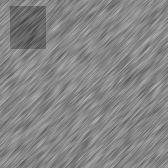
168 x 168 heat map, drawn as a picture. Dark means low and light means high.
Odd patch: lower, in the top left. Grain: diagonal, up to the right. Average level on the scale: 50%. Odd rows or columns: none. Ninth with the lowest average: top left. Mirror symmetry: none.
